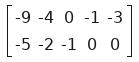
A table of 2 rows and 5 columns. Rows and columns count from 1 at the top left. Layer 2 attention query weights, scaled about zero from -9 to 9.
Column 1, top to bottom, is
-9 -5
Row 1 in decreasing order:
0 -1 -3 -4 -9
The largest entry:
0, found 3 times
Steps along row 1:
up up down down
